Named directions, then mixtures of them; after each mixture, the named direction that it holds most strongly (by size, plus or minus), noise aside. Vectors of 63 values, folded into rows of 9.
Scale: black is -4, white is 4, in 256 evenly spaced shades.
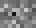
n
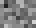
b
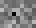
n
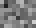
b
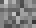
b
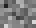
b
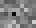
n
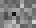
n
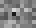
n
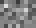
n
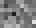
b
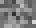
b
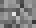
b
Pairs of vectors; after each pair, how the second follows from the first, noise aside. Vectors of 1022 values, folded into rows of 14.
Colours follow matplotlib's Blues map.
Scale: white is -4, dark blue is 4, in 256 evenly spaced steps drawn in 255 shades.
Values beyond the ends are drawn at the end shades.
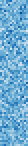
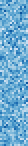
copied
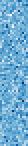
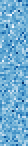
copied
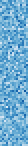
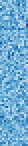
negated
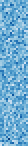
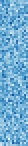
sign-scrambled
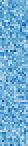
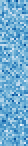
reversed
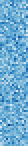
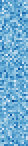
wrapped around
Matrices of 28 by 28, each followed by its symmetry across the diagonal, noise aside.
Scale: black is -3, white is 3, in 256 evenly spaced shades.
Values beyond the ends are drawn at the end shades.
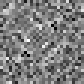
symmetric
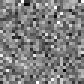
neither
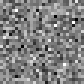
neither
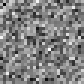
symmetric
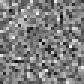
symmetric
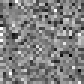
neither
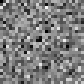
symmetric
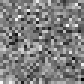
neither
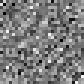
symmetric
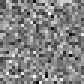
neither
